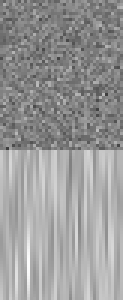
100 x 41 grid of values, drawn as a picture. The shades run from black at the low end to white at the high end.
The table splits into 2 rows of 1 panel. Panel 1,1: middling, fine-grained. Panel 2,1: high, streaked downward.
